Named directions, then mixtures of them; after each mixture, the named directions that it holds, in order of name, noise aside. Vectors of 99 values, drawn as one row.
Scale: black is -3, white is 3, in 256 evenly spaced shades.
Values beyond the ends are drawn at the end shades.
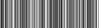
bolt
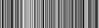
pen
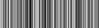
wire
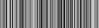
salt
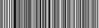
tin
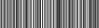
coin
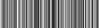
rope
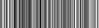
pen, salt, tin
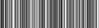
bolt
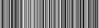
pen, tin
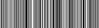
bolt, coin, rope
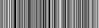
coin, tin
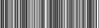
bolt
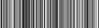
bolt, pen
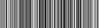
salt, tin, wire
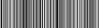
bolt, coin, pen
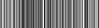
pen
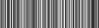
salt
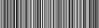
coin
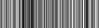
coin, pen
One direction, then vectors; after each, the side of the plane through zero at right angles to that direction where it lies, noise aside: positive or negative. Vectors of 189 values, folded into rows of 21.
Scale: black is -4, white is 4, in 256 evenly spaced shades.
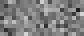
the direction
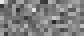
negative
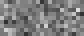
negative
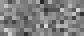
negative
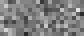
negative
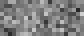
positive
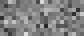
positive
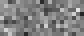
negative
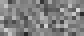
negative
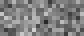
positive
